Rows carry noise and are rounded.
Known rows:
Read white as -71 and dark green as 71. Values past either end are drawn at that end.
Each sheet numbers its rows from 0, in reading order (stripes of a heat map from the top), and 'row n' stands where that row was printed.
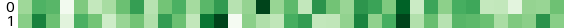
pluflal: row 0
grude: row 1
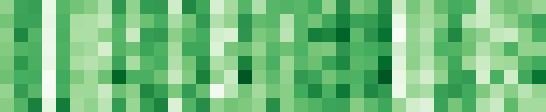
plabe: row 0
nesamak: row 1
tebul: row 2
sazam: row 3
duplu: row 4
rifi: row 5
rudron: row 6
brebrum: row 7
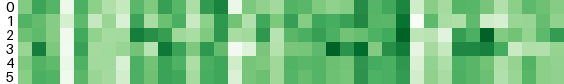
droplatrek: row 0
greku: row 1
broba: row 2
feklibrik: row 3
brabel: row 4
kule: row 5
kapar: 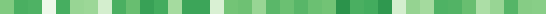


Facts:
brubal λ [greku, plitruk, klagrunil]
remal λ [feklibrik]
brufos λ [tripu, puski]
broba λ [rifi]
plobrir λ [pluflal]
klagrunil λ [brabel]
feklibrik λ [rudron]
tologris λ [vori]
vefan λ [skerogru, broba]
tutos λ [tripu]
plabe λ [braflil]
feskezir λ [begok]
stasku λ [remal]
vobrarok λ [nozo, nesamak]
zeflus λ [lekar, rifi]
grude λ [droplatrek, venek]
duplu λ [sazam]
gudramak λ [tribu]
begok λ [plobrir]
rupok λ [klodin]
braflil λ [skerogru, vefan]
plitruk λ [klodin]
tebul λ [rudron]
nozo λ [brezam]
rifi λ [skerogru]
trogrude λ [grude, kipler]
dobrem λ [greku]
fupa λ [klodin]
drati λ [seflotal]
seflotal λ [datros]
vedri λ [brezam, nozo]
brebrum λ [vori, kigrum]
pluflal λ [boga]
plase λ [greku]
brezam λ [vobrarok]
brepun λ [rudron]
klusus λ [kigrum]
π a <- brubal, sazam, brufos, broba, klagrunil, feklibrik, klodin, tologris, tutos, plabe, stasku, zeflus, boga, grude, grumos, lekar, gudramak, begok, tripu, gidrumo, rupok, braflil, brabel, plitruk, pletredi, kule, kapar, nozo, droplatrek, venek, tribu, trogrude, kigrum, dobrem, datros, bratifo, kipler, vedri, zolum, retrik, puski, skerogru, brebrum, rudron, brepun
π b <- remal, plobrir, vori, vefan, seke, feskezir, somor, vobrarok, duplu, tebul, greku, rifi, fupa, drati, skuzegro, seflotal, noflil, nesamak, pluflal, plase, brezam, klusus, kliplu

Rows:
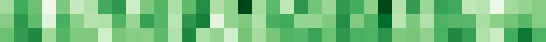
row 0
plobrir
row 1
trogrude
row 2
nozo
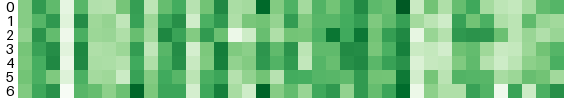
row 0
feskezir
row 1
tologris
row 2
brepun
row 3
klusus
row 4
vori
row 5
klagrunil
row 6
vefan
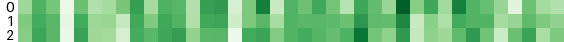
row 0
begok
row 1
gudramak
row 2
datros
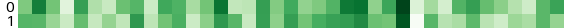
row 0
remal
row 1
plase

